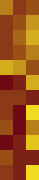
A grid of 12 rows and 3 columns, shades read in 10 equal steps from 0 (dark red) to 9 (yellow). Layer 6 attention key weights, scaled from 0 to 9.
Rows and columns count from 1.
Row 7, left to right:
2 2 1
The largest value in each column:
7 6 9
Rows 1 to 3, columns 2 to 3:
2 3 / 3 6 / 4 7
